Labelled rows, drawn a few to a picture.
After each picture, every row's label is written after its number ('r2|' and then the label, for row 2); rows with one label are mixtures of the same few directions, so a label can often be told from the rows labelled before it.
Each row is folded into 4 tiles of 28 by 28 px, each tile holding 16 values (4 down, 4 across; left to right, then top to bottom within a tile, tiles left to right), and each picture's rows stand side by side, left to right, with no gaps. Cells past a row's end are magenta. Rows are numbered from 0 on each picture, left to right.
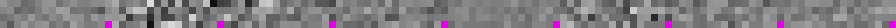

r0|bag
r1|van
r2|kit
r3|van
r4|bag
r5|bag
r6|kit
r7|van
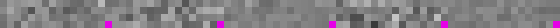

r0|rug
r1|van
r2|kit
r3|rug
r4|van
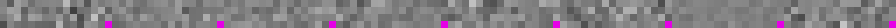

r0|bag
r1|bag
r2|van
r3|kit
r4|kit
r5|rug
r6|kit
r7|kit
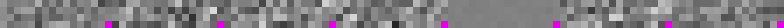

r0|van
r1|bag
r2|van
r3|kit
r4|bag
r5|van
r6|van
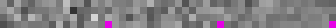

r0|bag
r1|van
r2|kit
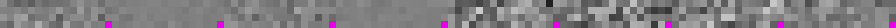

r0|rug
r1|kit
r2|bag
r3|kit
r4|rug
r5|van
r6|van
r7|kit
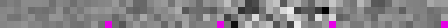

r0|van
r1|bag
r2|bag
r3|kit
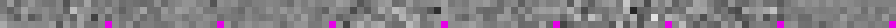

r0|bag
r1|rug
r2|bag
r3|bag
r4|van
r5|bag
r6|bag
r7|rug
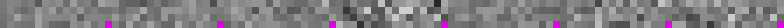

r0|van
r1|rug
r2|rug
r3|rug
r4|van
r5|van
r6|rug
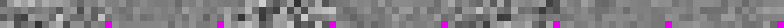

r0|rug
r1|bag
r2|van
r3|rug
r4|van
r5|kit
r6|van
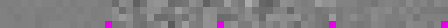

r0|van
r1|kit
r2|kit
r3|van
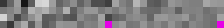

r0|kit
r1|kit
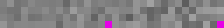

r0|bag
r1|van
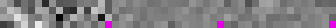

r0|rug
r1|kit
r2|kit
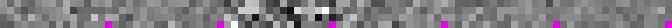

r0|bag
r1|kit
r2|bag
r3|kit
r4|rug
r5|bag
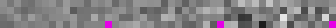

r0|bag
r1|van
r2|rug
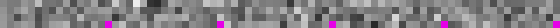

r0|van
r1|kit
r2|bag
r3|rug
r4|rug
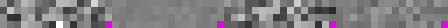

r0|kit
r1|bag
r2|van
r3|van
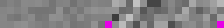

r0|van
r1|kit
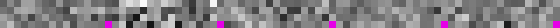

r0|bag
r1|rug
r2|rug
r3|bag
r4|kit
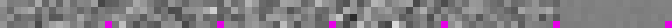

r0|van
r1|bag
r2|kit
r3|kit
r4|bag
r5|bag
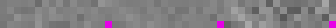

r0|van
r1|rug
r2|rug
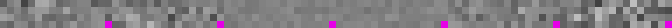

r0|kit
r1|rug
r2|bag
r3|van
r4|bag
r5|van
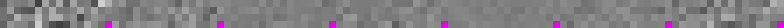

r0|van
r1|bag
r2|van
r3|kit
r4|rug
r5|bag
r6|van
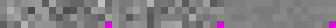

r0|rug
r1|van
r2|van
